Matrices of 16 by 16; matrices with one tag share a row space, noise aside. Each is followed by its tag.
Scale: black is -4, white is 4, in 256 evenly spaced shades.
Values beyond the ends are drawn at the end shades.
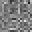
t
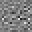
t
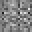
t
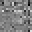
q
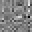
q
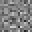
t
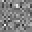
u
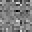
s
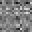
s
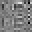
q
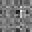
s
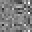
q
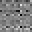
s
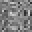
t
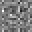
t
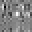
u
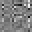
q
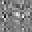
u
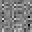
q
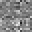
s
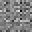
s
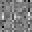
q
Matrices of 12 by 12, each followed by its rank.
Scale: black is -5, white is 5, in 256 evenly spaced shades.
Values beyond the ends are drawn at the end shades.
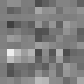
two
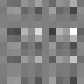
one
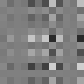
one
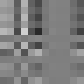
one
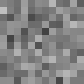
full rank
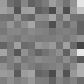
two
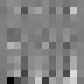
two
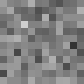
full rank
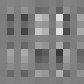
one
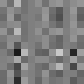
two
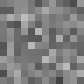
full rank
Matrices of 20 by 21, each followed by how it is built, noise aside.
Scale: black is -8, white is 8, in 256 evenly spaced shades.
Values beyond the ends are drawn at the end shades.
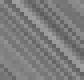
Toeplitz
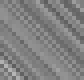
Toeplitz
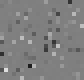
sparse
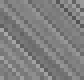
Toeplitz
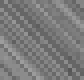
Toeplitz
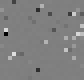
sparse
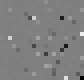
sparse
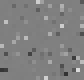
sparse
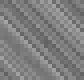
Toeplitz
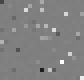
sparse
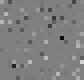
sparse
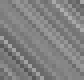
Toeplitz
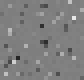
sparse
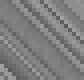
Toeplitz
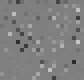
sparse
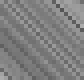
Toeplitz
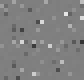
sparse
